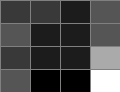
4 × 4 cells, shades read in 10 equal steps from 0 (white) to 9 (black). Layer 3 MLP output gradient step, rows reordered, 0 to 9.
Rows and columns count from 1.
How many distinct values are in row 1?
3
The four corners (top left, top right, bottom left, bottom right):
7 6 6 0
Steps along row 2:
up same down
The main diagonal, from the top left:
7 8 8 0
